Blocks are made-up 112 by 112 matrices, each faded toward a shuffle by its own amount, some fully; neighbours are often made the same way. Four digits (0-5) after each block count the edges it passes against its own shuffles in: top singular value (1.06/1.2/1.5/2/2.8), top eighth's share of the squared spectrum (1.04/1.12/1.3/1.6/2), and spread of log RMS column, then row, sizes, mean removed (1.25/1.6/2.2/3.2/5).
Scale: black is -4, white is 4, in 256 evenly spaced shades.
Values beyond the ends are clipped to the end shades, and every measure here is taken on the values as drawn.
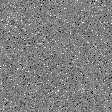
0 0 0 0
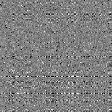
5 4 2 3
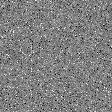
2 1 0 0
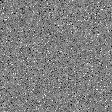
2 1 0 0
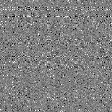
4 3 1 3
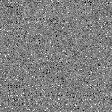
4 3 1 2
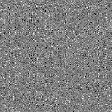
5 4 3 2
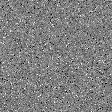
2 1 0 0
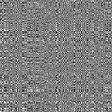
5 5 4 4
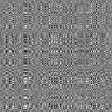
5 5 4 4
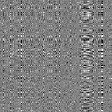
5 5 4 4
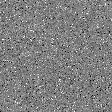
1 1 0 0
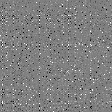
4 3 2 2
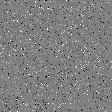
0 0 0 0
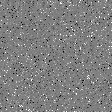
2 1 0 0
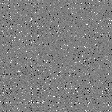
4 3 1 1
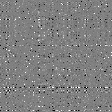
5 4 2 2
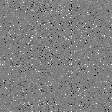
3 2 1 1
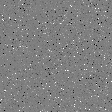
0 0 0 0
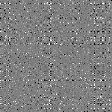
5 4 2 3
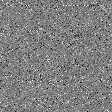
1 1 0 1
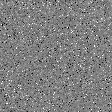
0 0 0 0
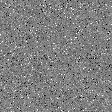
0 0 0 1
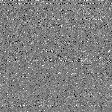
2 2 0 3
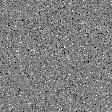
0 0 0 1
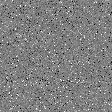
0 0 0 0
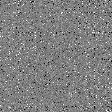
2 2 2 1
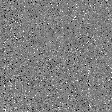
1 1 1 1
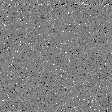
2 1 0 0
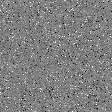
0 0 0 0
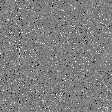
2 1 1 1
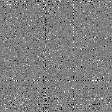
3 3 3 3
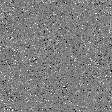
1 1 1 1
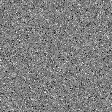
1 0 0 0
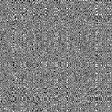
5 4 3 3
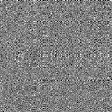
5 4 3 3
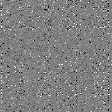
4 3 2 2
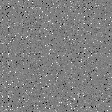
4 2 1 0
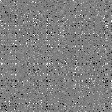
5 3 2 2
